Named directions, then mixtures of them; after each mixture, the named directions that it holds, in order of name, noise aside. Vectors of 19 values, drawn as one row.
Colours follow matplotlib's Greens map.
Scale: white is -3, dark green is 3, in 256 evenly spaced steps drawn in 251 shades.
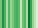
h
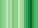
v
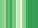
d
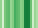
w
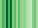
d, v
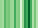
d, h, w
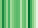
h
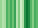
d, w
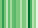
h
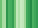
d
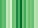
d, v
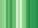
d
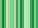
d, v, w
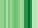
h, v, w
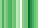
d, h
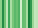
h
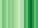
d, v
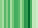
h, w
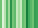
d, h, w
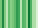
h
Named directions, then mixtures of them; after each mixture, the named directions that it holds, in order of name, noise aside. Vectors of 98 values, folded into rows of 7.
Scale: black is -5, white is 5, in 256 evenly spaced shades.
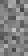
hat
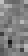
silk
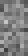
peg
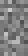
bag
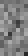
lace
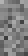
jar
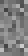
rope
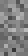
hat, jar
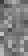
jar, silk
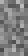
hat, rope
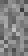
hat, peg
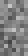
hat, silk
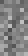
jar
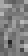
silk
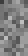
bag, jar, peg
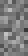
bag, peg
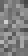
peg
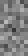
hat, peg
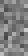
bag, peg, silk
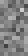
hat, rope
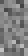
hat, rope
